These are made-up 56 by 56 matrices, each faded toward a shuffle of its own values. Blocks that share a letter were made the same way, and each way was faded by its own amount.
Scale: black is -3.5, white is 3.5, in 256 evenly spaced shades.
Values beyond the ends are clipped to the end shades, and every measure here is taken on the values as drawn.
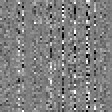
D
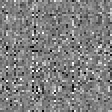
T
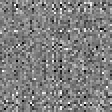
T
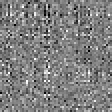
T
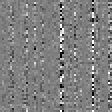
D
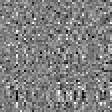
T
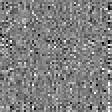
T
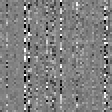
D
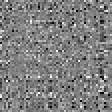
T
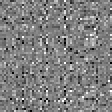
T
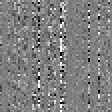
D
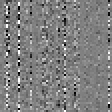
D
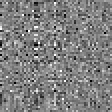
T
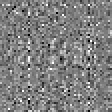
T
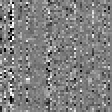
D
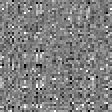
T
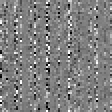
D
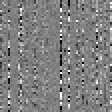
D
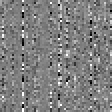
D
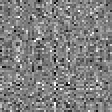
T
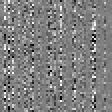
D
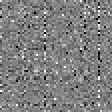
T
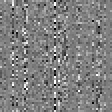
D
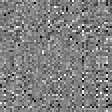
T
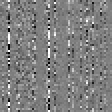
D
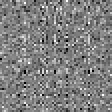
T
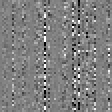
D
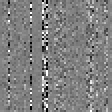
D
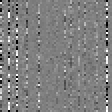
D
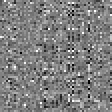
T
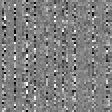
D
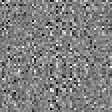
T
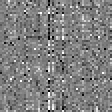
T
